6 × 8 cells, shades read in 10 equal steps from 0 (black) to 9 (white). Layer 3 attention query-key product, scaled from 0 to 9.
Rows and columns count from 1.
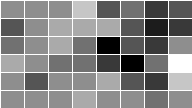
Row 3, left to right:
4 5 6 4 0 3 2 5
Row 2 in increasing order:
1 2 3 3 5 6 6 6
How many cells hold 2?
5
